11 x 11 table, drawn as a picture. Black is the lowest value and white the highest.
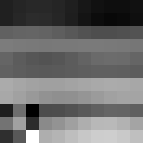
Odd patch: rougher, in the bottom left. Slope: up to the bottom. Roughest part: bottom left. Grain: streaks across.
